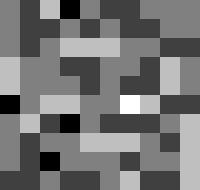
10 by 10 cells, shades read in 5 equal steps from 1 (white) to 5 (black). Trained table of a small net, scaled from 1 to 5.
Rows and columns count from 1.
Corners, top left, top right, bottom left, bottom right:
3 3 4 2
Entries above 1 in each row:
10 10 10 10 10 9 10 10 10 10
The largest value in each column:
5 4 5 5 4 4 4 4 4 4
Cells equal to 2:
20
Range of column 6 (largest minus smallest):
2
